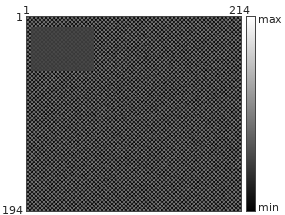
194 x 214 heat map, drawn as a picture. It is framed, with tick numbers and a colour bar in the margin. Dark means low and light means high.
In the top left lies a patch that is calmer than the rest. There is no overall slope. No row or column stands out. The top left is the calmest part. A checkerboard runs through the table. The values fall into two levels.
